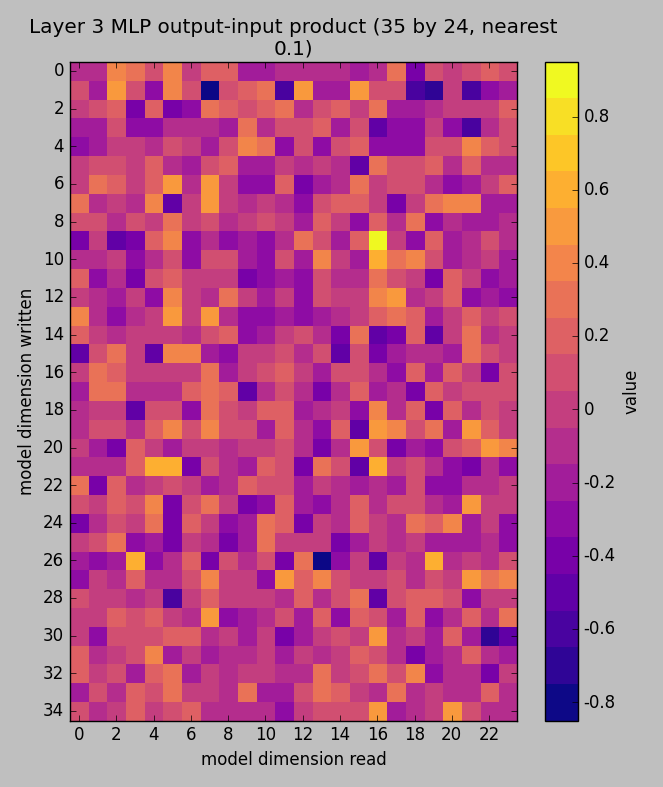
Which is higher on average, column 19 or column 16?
column 16
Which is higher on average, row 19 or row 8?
row 19
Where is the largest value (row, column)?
9 16
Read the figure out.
Title: Layer 3 MLP output-input product (35 by 24, nearest 0.1)
x-axis: model dimension read, ticks 0 2 4 6 8 10 12 14 16 18 20 22
y-axis: model dimension written, ticks 0 2 4 6 8 10 12 14 16 18 20 22 24 26 28 30 32 34 (0 at the top)
Colour bar: value, ticks -0.8 -0.6 -0.4 -0.2 0 0.2 0.4 0.6 0.8
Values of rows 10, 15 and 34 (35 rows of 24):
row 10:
-0.1 -0.1 0 -0.3 -0.1 0.1 -0.3 0.1 0.1 -0.2 -0.3 0.1 -0.2 0.4 0 -0.2 0.6 0.3 0.4 0.1 -0.2 -0.1 0 -0.2
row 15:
-0.5 0.1 0.3 0 -0.5 0.4 0.4 -0.2 -0.3 0 0 0.1 -0.1 0.1 -0.5 0.1 -0.4 -0.2 -0.1 -0.1 -0.2 0.3 0.1 0
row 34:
0.1 -0.1 0 0.2 0 0.1 0.2 -0.1 -0.1 -0.1 -0.1 -0.3 0 0.1 0.1 0.1 0.5 -0.2 -0.1 0 0.5 0.1 -0.1 -0.1
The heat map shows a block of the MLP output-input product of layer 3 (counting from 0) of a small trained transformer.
